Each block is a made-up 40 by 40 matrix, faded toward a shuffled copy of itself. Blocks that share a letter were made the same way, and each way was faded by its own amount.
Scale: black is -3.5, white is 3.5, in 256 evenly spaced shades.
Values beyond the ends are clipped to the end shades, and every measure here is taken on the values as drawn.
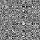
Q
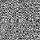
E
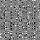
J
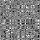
J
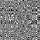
J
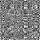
Q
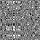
J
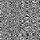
Q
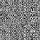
E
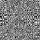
E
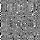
J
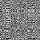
Q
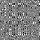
J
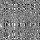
J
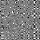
J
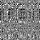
Q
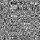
E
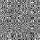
Q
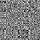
E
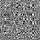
Q
